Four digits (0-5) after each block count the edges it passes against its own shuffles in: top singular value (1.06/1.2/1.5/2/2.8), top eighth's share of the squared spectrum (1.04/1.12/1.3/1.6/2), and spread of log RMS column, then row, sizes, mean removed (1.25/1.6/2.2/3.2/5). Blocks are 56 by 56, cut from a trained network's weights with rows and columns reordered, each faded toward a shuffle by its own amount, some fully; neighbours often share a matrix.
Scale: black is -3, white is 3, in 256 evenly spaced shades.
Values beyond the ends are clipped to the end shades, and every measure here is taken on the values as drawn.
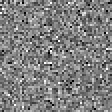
3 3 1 1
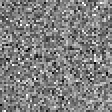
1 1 0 0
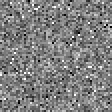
1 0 0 0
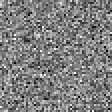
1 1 0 0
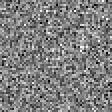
2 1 0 0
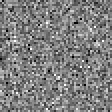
0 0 0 0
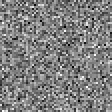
1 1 0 0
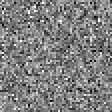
2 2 1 1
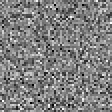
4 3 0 1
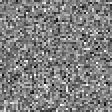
2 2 0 1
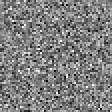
0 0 0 0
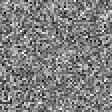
0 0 0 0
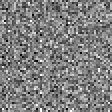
4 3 2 1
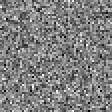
1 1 0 0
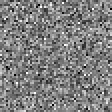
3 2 0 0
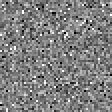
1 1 0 0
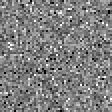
1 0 0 0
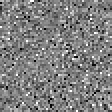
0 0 0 0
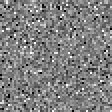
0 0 0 0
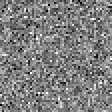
0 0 0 0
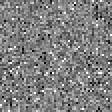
2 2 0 1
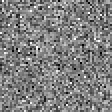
0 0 0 0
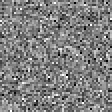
1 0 0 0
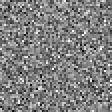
0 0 0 0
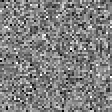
3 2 1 0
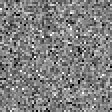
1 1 1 0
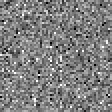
2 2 0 0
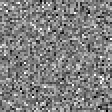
0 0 1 0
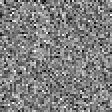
2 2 0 1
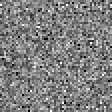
1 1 0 0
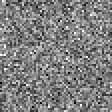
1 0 0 0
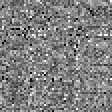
3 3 1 1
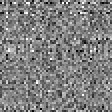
4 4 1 2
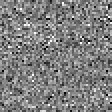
2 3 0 1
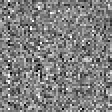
3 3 1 1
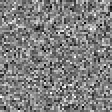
3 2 1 0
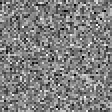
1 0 0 0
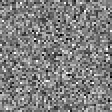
2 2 0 0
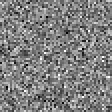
1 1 0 0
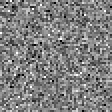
1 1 0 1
